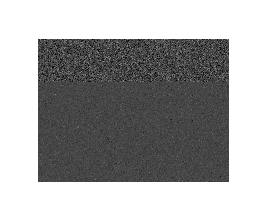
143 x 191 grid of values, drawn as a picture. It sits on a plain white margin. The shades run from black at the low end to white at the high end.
The texture is fine-grained noise. The bottom part is calmer, past a seam about 30% of the way down. On average the colour sits 30% of the way up the scale. The distribution is heavy-tailed on both sides. No overall slope runs across the table. No regular stripes run through it. No row or column stands out.
